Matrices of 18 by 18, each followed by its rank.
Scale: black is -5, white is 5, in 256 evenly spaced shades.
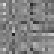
three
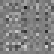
three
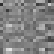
three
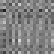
two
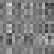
two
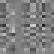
two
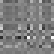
two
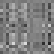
two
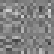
three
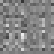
three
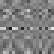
two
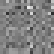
three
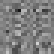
three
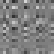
two
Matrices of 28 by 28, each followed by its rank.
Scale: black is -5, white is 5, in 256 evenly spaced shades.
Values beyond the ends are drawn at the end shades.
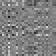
three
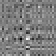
three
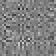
five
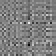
three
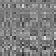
three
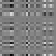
one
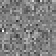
five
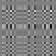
one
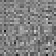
five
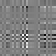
one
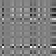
one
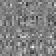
five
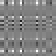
one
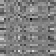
three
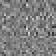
five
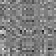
three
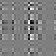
one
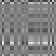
one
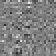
five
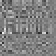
three
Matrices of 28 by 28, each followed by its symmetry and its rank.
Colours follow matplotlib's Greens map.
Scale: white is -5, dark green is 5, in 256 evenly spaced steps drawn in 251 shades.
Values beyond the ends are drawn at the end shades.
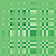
symmetric, rank one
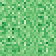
neither, rank five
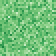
neither, full rank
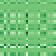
neither, rank one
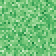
neither, full rank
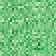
neither, rank five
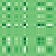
symmetric, rank one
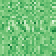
neither, rank five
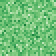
neither, full rank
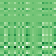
neither, rank one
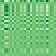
neither, rank one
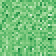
neither, rank five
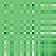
symmetric, rank one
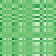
neither, rank one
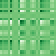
symmetric, rank one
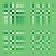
symmetric, rank one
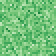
neither, full rank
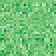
neither, rank five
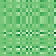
neither, rank one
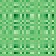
symmetric, rank one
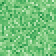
neither, full rank
